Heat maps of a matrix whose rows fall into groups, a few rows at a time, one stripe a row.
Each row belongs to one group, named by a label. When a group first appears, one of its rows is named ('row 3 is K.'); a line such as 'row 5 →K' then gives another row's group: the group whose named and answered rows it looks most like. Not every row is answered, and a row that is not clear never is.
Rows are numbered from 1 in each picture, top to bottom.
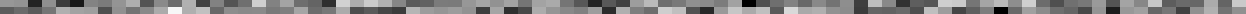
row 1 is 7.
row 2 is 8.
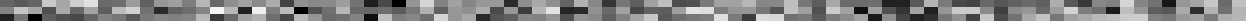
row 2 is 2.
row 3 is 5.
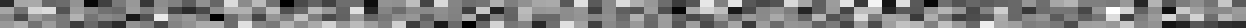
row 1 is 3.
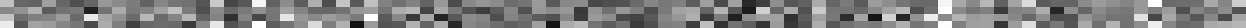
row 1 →7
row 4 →7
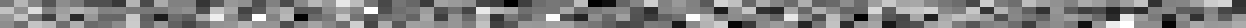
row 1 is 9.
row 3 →2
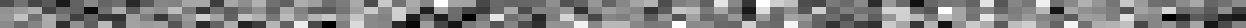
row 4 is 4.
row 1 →5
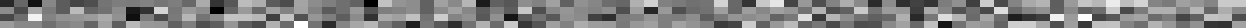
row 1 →5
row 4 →4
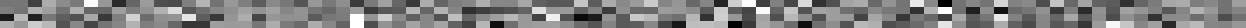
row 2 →8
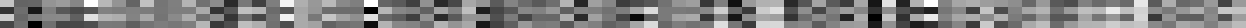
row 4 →5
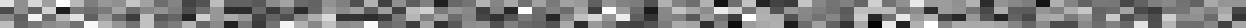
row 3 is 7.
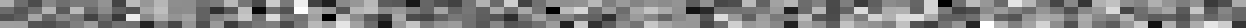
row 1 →4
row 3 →9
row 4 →9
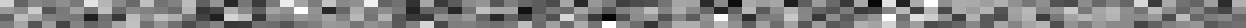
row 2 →4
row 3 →9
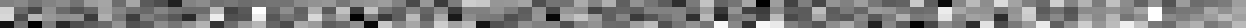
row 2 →7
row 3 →7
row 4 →5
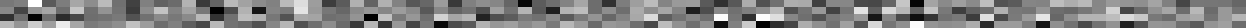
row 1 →4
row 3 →5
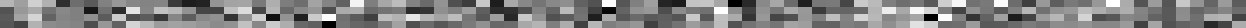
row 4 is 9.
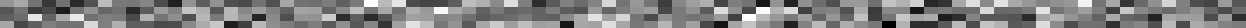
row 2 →5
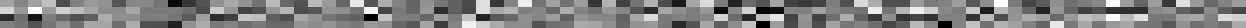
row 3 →5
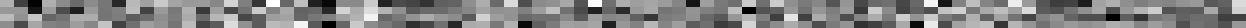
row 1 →4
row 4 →4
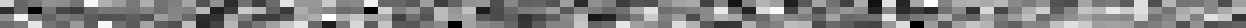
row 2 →5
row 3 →9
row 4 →4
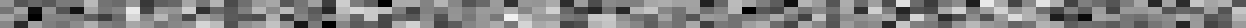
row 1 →9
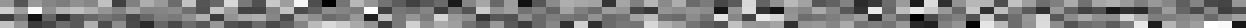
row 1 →4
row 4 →9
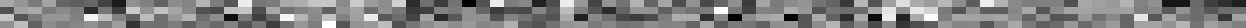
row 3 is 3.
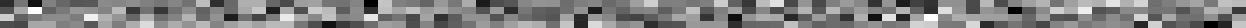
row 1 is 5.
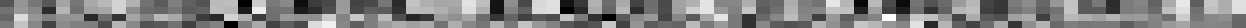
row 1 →2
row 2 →2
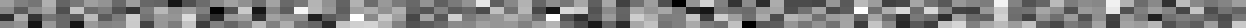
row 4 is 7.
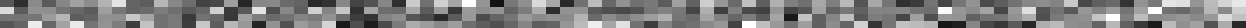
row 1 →2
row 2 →7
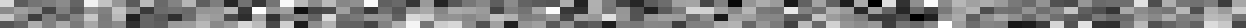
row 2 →2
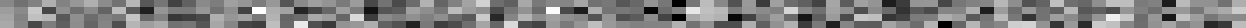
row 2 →2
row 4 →4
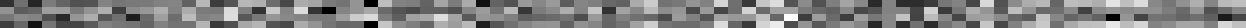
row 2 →4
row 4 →5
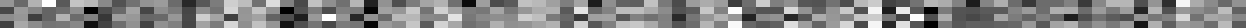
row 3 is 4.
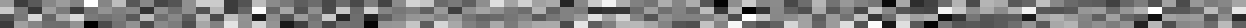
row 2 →7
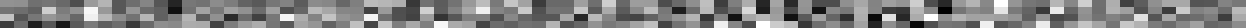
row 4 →5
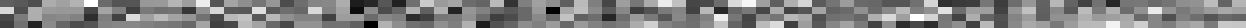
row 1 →8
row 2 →7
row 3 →9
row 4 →5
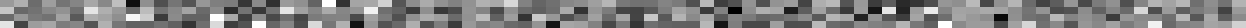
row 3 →2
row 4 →7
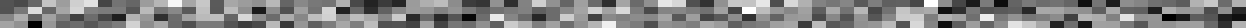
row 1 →8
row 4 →4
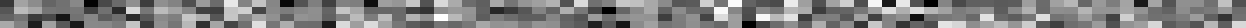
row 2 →9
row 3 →5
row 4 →7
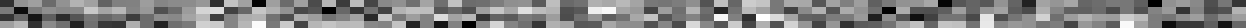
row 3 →5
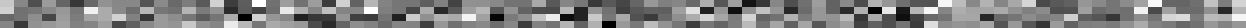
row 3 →2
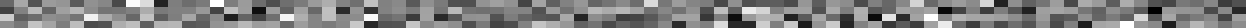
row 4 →8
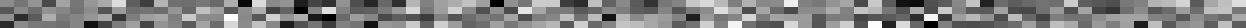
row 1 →2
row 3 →4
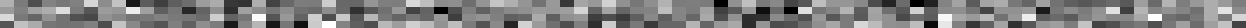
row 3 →7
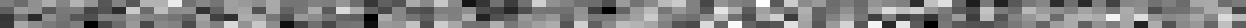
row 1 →8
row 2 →9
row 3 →5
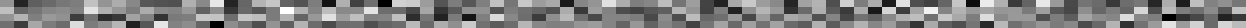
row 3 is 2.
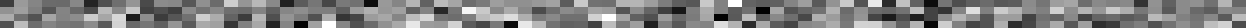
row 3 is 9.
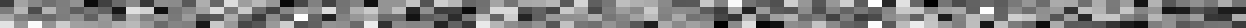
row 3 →4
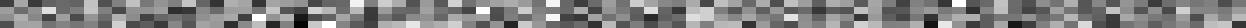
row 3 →2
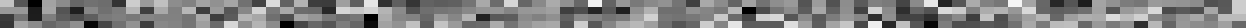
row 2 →7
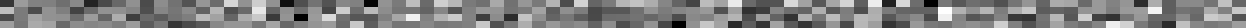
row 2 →7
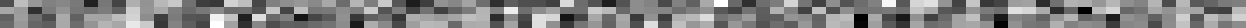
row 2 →4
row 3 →2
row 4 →2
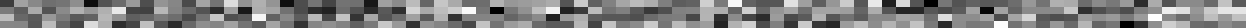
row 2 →2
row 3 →7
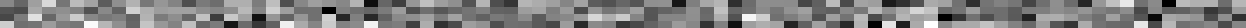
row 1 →8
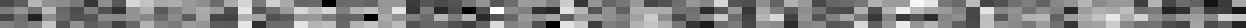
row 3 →5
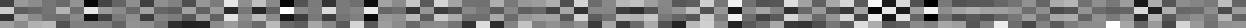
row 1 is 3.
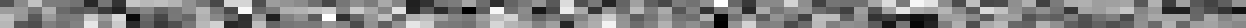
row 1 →9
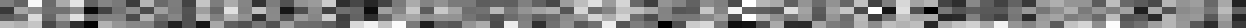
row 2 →3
